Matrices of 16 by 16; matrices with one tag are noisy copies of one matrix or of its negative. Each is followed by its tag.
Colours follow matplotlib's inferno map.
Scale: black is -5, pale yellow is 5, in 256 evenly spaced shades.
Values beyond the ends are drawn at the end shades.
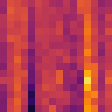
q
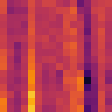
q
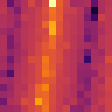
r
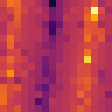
r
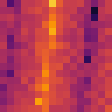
r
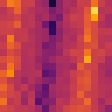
r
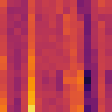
q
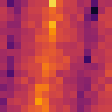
r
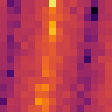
r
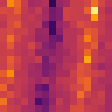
r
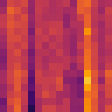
q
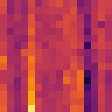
q
